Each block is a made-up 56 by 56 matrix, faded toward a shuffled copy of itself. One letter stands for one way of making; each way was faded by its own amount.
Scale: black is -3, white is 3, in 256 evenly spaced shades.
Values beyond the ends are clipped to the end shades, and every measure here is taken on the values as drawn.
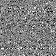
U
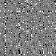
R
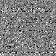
U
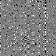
R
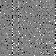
R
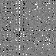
R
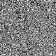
U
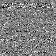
U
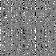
R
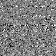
U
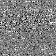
U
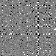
R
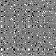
R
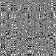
R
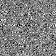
U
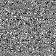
U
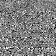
U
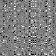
R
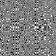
R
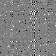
R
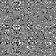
R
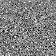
U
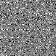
U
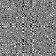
R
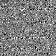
U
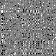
R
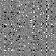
R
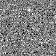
U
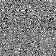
U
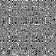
R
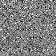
U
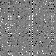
R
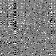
R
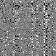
R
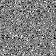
U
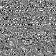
U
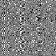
R
